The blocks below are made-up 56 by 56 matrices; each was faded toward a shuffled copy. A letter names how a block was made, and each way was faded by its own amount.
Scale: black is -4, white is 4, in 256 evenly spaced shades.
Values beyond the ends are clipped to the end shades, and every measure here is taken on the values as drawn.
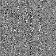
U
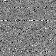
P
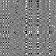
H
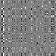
H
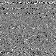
P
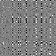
H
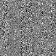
U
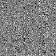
U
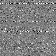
P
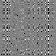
H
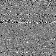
P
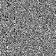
U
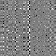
H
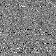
P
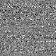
P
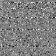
P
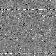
P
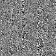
U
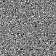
P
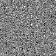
U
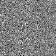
U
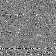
P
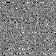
P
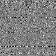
P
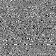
P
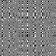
H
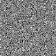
U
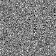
U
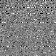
P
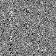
U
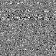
P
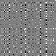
H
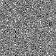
U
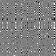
H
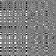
H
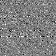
P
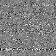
P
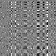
H
